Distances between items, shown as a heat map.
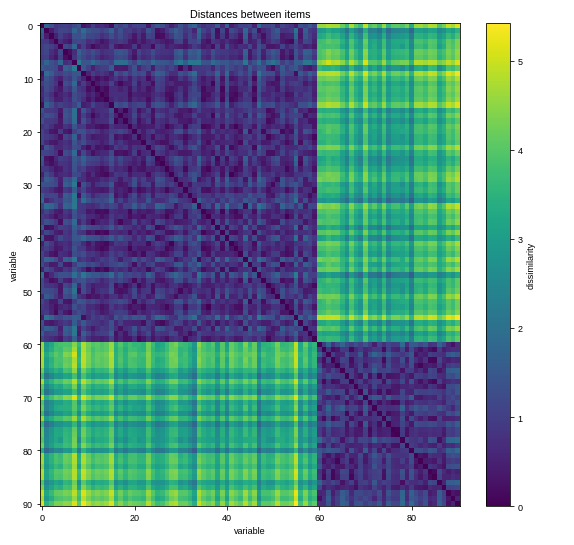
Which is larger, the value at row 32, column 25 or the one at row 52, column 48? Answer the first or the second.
the first
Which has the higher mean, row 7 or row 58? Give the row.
7
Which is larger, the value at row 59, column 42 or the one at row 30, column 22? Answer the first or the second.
the second
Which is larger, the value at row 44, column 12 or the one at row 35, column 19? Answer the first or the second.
the first
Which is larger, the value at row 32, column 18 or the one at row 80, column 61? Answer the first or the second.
the second
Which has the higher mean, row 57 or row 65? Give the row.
65
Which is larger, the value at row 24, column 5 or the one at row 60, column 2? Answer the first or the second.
the second
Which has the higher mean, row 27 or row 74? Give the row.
74
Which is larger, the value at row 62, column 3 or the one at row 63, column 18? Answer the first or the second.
the first
